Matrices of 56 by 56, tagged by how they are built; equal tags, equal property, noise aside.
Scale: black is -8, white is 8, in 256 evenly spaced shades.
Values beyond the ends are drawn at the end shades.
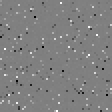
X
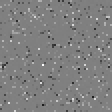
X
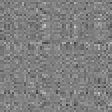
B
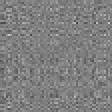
B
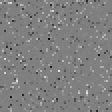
X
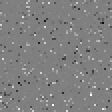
X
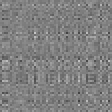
B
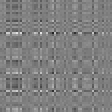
B
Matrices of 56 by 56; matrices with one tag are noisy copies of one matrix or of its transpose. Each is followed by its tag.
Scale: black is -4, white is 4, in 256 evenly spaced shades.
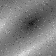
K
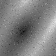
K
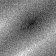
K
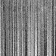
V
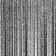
V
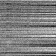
V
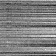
V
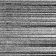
V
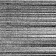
V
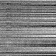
V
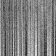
V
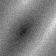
K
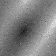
K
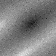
K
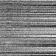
V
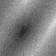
K
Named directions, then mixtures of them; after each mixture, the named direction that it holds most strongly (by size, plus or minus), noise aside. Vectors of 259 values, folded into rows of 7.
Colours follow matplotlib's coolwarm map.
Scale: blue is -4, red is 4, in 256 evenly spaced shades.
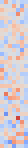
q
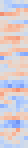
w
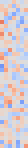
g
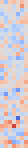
q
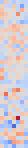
q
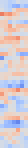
w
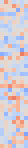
q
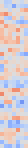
w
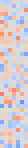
g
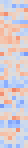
w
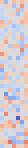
q
